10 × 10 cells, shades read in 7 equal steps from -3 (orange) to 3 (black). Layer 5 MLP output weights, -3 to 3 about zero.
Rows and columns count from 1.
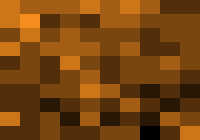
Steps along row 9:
up down up down up down up down up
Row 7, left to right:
1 1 0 0 -2 -1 1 2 1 2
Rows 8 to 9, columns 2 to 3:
1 2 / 1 0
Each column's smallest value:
-2 -3 -1 -2 -2 -1 -2 -1 -1 -2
